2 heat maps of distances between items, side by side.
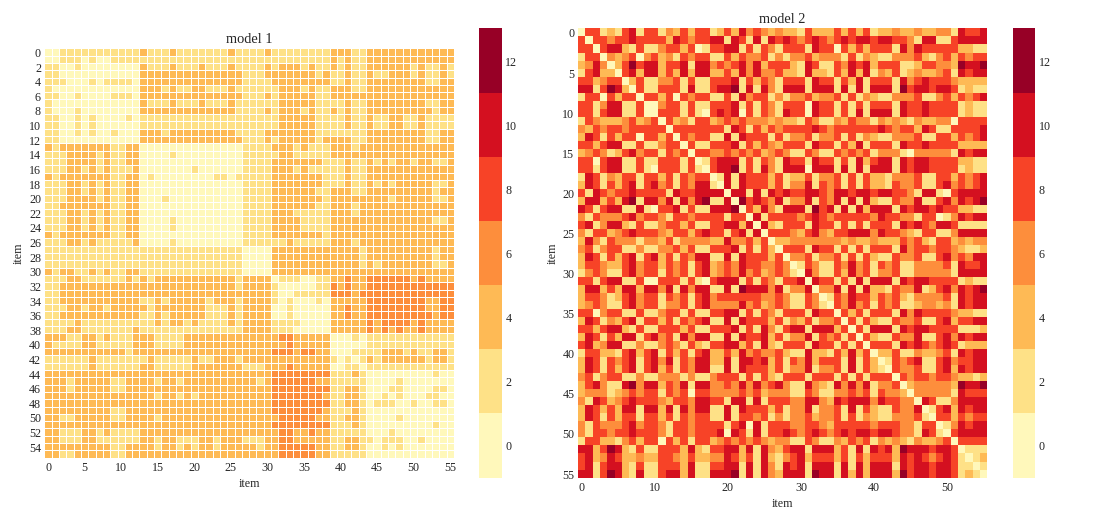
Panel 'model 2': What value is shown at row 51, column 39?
8
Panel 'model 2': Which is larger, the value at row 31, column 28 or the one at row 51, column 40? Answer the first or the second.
the first
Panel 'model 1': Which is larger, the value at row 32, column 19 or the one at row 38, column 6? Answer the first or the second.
the first
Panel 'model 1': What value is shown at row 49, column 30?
4
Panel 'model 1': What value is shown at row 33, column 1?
2
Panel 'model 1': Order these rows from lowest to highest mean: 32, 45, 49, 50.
45, 50, 49, 32
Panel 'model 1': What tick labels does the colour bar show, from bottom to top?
0, 2, 4, 6, 8, 10, 12
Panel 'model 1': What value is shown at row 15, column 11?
4
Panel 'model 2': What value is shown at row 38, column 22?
10
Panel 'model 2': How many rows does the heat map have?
56
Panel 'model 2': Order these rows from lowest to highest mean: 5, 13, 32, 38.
13, 5, 38, 32
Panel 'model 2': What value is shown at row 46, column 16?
10
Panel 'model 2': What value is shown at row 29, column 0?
4
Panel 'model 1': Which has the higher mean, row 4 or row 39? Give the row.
4
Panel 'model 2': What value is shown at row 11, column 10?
8
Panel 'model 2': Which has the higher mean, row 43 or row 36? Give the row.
36
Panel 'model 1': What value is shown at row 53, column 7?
2
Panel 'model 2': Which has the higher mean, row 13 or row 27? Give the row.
13
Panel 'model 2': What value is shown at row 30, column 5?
2
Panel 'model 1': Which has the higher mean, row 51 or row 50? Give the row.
51
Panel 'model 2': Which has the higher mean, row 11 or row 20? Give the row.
20
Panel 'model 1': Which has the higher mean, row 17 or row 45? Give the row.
45
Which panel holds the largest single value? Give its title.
model 2
